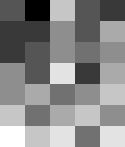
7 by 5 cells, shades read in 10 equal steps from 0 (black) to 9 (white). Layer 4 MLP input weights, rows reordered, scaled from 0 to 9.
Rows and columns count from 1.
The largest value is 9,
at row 7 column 1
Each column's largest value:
9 7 8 7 8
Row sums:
15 18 19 24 27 29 36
